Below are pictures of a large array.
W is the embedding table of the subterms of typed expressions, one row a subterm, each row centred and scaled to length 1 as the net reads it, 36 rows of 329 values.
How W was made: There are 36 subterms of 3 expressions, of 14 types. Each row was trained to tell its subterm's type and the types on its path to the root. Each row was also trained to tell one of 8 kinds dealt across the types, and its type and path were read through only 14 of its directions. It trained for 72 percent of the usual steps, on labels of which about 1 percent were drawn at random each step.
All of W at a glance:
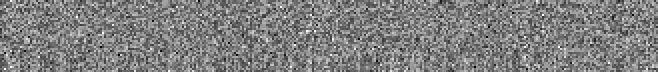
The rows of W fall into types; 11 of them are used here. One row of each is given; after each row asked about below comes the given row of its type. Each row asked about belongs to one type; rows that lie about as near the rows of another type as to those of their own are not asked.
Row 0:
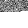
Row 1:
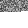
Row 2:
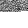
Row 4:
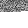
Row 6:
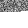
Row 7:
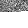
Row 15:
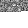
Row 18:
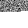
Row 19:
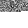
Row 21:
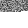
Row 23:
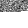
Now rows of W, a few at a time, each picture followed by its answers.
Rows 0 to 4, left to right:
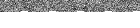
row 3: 18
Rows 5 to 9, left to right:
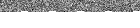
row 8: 15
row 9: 18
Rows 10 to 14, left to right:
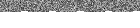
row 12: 0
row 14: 18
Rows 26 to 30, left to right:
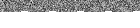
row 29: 1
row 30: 15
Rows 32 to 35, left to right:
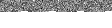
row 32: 6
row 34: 23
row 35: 15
